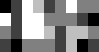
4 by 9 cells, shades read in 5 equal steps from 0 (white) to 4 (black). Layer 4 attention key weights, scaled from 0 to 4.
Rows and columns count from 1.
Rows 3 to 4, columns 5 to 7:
1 3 1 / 2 3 1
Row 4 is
3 4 2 2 2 3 1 4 3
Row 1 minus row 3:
2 0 0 1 2 -1 -1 1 0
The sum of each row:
17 16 13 24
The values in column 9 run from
2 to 4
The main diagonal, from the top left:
4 3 0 2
